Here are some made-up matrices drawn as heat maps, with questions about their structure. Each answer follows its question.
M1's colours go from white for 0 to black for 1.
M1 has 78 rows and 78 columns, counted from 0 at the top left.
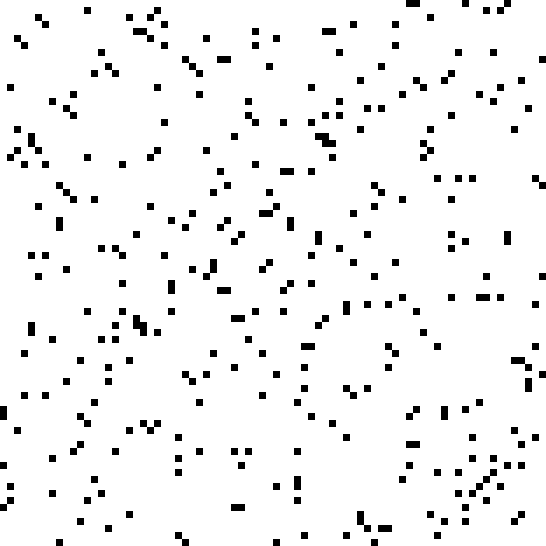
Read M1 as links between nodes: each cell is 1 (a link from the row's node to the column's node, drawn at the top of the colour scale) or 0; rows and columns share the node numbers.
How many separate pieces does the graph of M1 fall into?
1
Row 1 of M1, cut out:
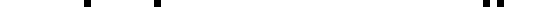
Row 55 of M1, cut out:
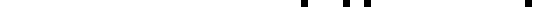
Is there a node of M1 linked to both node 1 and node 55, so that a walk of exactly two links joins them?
no
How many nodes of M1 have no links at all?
0
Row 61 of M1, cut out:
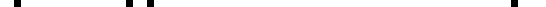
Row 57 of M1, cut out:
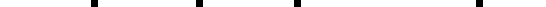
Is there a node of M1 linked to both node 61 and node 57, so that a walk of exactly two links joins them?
no
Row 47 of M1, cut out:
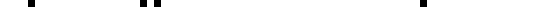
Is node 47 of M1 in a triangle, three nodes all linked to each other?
yes
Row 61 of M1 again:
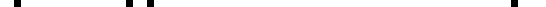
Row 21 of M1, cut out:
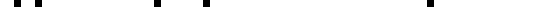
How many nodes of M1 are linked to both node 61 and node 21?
1
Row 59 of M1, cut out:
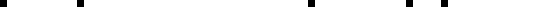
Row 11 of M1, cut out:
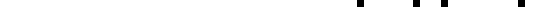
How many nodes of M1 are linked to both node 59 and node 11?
1
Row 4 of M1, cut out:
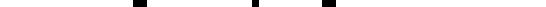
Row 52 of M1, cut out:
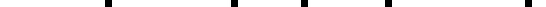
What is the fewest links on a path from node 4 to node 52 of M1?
3
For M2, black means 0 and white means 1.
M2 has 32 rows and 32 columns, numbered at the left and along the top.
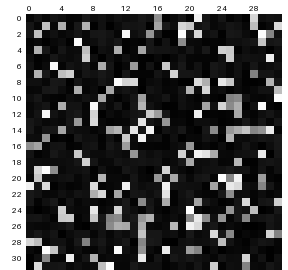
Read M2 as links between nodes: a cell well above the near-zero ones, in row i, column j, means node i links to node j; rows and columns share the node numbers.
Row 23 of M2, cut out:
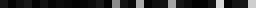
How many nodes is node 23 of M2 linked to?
5
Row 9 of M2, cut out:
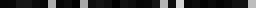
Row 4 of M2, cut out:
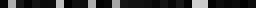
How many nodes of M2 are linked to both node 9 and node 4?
0
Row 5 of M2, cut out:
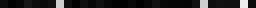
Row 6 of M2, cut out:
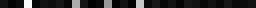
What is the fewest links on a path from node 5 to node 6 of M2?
4
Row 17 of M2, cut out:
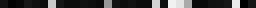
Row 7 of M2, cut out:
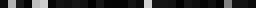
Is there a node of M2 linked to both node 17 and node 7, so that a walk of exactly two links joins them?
no
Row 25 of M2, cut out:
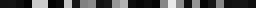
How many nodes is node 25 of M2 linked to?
12
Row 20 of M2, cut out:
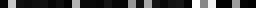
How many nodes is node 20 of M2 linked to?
8
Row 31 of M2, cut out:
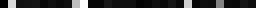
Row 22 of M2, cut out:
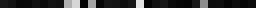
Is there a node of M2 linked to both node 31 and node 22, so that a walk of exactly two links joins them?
yes
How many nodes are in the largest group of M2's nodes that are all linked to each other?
4
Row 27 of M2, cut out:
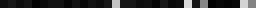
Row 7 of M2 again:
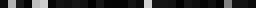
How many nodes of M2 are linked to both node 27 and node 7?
0
